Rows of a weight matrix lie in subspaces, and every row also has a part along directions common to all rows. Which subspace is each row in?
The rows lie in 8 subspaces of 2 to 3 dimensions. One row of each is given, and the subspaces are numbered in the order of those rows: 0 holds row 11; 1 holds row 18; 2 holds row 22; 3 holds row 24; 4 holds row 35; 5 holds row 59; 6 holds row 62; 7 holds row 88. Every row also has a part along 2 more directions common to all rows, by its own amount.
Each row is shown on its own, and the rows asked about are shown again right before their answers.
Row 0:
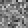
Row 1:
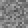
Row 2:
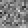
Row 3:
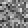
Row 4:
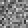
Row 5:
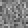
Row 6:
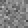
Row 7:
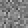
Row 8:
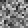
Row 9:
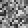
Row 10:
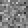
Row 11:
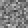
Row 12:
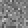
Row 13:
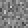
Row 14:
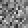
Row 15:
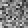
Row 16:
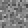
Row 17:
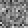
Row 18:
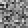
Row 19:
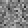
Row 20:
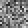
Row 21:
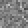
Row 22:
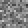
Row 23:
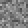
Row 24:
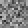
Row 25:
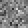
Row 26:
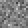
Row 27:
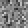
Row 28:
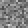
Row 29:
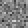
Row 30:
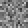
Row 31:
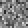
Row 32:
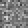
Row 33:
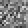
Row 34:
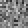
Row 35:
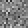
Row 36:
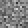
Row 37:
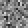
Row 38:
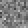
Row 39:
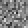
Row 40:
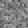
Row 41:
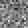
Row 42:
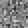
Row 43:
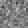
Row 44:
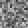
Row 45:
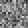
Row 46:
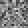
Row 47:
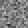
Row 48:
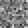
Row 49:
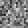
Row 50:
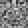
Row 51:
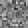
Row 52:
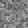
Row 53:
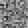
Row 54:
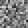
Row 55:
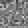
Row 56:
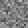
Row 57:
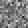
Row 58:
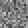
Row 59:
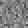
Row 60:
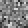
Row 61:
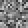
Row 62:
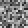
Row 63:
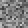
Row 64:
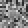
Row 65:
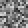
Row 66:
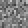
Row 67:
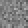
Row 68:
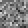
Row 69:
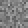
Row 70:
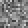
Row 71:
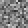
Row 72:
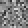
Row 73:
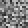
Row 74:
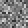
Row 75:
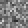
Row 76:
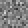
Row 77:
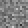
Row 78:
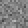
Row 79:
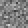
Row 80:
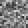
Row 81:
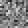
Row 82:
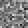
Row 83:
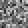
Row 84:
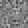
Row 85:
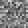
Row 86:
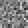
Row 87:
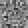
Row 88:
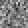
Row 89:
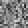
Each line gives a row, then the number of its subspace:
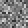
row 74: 4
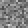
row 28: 0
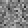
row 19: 5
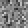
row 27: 1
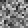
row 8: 7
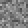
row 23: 2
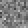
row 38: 3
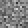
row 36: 6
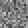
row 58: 4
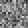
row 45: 4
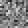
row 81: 7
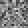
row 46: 5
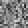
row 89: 5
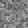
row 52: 1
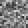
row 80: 0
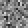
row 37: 1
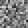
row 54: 7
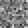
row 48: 6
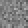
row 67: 6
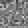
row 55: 1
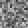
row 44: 5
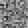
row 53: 1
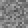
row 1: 0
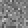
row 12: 4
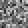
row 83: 2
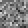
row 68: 3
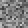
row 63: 0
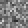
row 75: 2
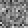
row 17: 6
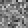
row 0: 0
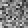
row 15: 0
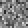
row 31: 5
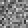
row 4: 7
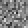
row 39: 3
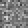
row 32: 1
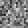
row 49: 7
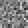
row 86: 6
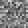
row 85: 7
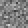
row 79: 0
